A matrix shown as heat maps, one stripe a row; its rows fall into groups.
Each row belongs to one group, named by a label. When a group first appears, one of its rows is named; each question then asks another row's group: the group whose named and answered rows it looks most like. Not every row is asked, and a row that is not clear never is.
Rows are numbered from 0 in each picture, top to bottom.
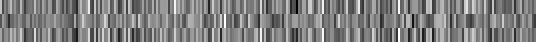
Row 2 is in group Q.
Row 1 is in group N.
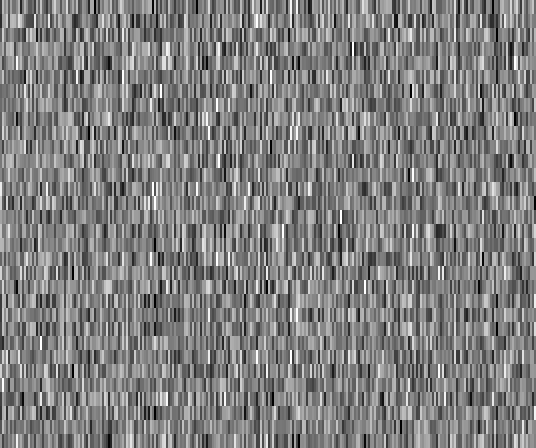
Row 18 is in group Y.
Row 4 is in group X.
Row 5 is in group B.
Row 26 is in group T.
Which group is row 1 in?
Q
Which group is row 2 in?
B
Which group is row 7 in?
Y
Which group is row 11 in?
X
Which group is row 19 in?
T
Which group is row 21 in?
B
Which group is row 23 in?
B
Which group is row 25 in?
Q
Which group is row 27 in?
N
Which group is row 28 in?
N
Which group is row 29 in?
B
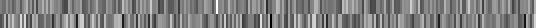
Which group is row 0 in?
Y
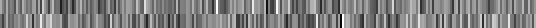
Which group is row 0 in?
Y
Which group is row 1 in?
Y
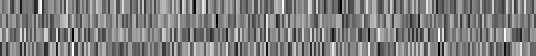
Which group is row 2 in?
T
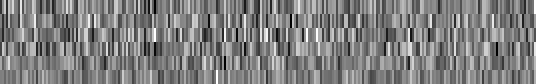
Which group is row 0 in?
B
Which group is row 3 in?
B
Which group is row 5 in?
Y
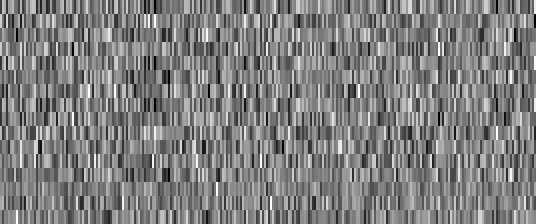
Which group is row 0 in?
B
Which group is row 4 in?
B
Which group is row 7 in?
B
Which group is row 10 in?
N
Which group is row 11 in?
Q
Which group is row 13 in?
Y
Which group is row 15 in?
X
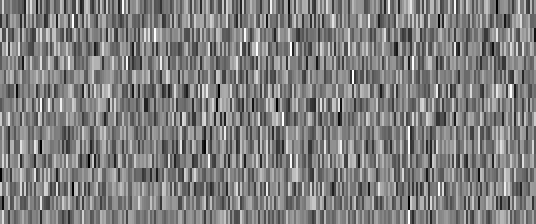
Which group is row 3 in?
Q
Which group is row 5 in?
X
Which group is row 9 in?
N
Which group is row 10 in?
N
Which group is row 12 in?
Q
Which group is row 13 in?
T
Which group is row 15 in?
N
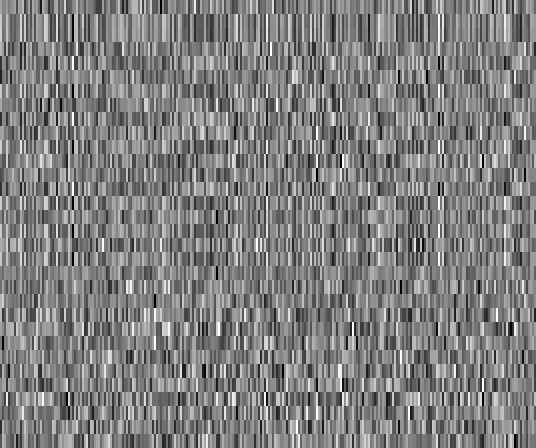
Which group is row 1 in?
T
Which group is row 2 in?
T
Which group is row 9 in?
N
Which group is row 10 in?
T
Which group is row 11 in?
Y
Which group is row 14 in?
T
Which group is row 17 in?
Q
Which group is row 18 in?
T
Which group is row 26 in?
N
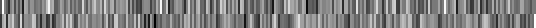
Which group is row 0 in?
N
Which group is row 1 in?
B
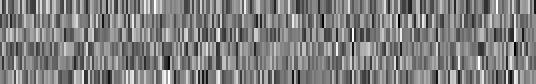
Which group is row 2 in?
X
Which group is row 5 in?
X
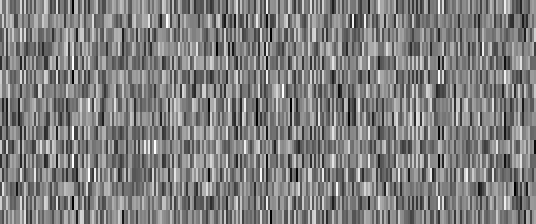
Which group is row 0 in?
T
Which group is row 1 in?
X
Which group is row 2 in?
B
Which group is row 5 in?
T
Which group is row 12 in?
Q
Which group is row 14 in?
T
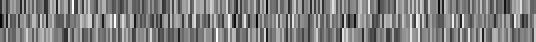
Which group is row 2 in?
Y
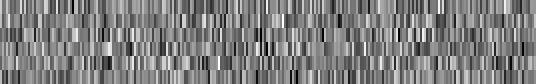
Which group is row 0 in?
T
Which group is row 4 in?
X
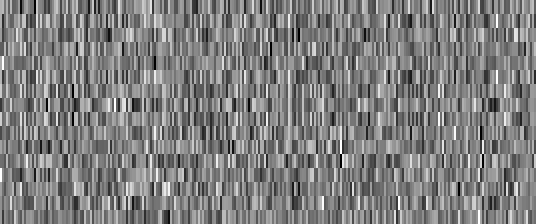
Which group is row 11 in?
Y
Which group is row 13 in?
X
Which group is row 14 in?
Q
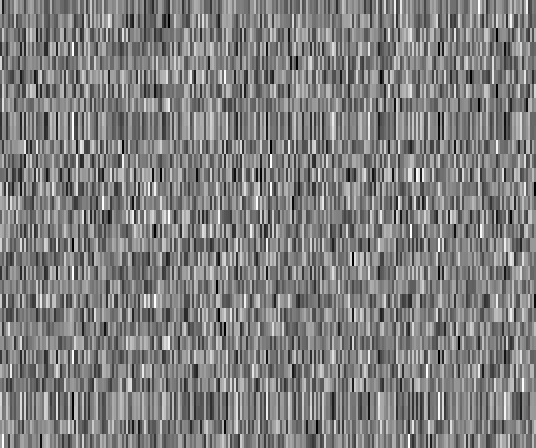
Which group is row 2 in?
B
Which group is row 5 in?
N
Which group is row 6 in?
B
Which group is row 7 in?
X
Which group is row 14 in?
Q
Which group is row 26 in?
Q
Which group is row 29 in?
T
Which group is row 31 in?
N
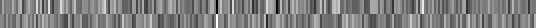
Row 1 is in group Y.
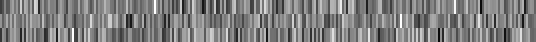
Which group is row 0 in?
N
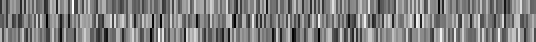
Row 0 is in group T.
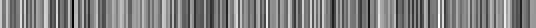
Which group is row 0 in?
T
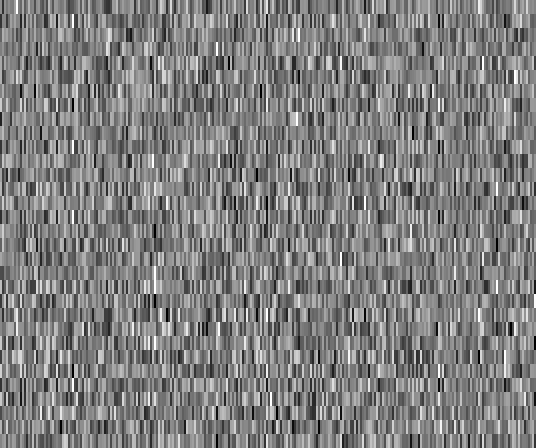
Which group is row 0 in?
X
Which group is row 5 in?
X
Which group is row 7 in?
T
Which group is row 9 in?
N
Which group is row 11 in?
X
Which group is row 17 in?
B
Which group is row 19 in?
N
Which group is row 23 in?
X
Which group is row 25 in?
Q
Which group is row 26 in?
T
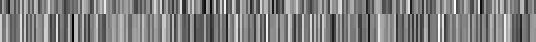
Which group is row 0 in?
N
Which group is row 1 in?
T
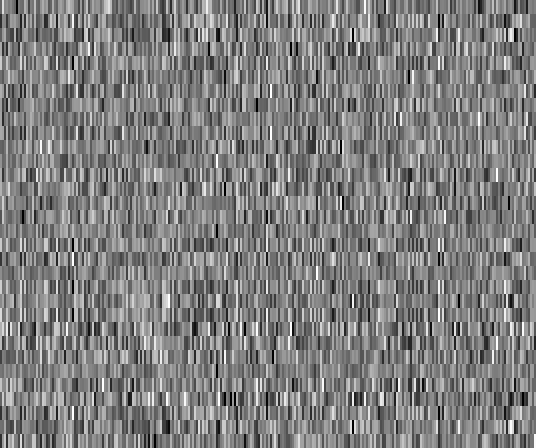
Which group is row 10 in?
Y
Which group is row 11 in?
Y
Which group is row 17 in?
T
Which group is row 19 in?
N
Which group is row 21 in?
X
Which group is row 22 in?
T
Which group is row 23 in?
Q
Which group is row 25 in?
N
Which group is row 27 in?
Q
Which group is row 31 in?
B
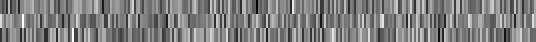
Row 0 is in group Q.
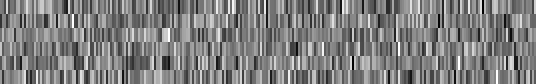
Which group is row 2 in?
X
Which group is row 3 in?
Q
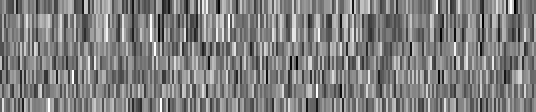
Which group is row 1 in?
Y
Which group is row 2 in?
Y
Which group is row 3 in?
N
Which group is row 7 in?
N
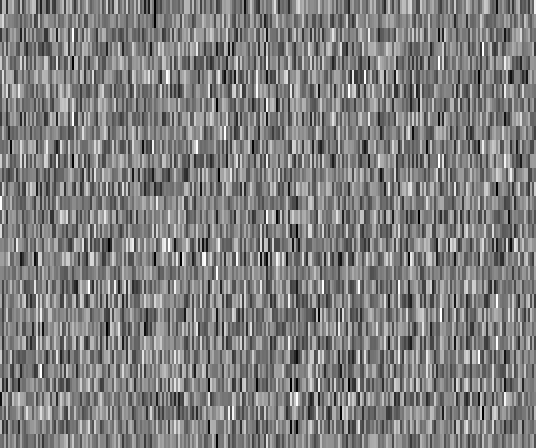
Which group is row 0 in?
B
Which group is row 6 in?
Q
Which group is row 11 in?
T
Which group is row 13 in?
B
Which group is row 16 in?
Q
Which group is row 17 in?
X
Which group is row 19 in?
Y
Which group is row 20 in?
Q
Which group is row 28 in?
Q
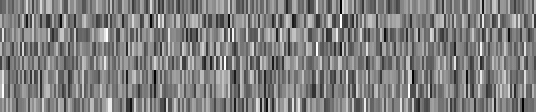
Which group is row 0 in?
Y
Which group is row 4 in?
N
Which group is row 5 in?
N
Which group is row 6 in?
N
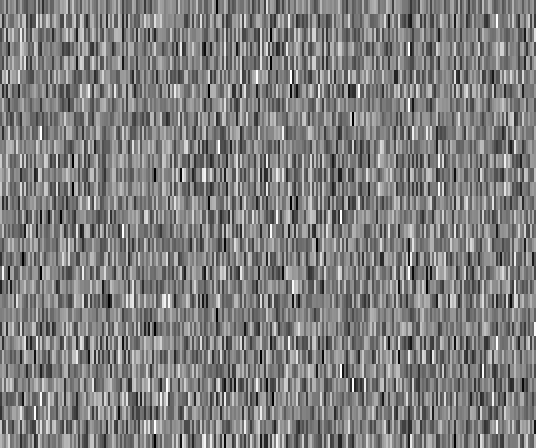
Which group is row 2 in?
B
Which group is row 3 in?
N
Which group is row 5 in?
Q
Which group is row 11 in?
T
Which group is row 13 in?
T
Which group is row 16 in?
B
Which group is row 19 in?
N
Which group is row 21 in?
X
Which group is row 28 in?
N
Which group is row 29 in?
Q
